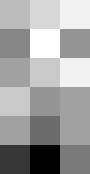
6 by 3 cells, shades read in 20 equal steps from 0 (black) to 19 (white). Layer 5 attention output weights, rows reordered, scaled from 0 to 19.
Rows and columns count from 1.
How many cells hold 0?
1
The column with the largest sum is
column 3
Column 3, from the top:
18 11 18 12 12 9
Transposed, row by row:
14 10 12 15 12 4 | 16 19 15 11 8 0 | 18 11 18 12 12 9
